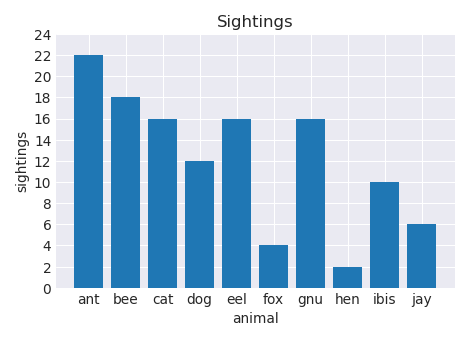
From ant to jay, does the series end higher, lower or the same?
lower
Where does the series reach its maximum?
ant
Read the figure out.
Title: Sightings
x-axis: animal, ticks ant bee cat dog eel fox gnu hen ibis jay
y-axis: sightings, ticks 0 2 4 6 8 10 12 14 16 18 20 22 24
Values:
22 18 16 12 16 4 16 2 10 6
